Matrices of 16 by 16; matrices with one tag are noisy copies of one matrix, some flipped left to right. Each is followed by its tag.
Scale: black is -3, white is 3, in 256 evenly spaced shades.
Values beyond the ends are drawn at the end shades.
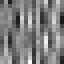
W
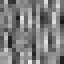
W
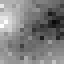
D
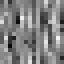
W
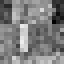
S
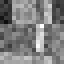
S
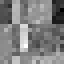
S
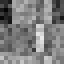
S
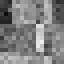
S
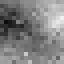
D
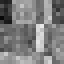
S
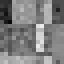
S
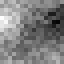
D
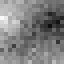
D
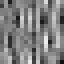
W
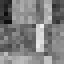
S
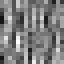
W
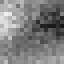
D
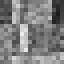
S
